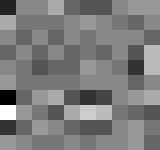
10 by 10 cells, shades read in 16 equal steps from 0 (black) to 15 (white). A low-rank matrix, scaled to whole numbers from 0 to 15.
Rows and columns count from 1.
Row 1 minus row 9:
-1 2 -1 2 0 0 0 0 0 2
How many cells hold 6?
17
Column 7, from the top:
5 8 8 6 8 8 4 11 5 8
